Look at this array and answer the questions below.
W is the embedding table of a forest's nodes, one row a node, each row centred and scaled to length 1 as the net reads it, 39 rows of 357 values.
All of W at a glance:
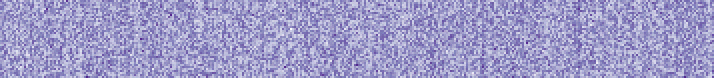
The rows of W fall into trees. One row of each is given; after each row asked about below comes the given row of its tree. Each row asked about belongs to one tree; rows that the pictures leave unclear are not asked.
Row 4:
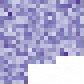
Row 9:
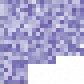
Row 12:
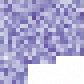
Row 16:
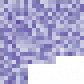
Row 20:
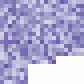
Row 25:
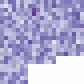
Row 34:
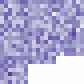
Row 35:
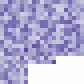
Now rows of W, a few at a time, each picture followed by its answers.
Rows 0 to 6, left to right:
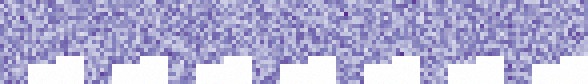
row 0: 34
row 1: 12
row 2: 12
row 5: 34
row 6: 20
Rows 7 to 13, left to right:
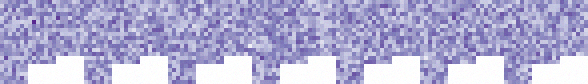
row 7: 9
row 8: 35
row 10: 12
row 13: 16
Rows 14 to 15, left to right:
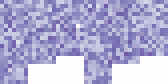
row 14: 34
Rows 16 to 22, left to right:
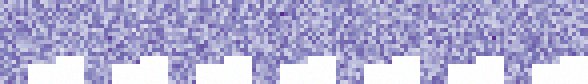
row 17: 35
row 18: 35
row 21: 12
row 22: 12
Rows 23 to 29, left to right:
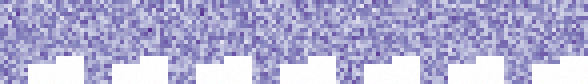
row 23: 16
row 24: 4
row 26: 25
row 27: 9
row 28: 4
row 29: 35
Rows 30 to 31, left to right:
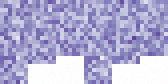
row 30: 34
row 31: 34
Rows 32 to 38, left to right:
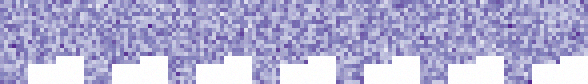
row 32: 25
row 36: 4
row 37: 4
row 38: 20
